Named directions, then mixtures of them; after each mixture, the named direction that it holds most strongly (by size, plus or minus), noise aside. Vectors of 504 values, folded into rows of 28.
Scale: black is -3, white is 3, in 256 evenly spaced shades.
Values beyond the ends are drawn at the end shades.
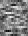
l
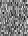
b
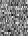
b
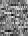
l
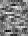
l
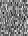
b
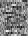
l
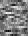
l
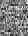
b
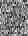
b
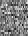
b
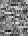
l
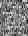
b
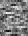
l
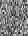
b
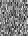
b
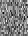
b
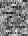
l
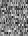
b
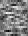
l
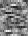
l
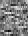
l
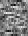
l
